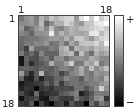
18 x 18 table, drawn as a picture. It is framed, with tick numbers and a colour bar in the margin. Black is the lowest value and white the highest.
Ninth with the highest average: top right. Average level on the scale: 50%. Slope: up to the top right. Stripes: none. Histogram: bell-shaped. Mirror symmetry: none. Grain: fine.
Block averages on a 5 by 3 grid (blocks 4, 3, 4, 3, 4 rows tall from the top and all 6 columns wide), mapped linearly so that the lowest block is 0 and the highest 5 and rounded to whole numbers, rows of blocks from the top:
3 4 5 / 2 3 4 / 1 3 3 / 1 2 3 / 0 1 2
